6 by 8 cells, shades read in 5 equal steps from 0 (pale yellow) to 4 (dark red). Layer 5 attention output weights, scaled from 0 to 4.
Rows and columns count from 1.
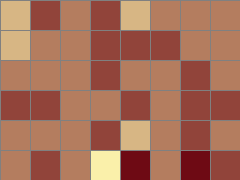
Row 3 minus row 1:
1 -1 0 0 1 0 1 0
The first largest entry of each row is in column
2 4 4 1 4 5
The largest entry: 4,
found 2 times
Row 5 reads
2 2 2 3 1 2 3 2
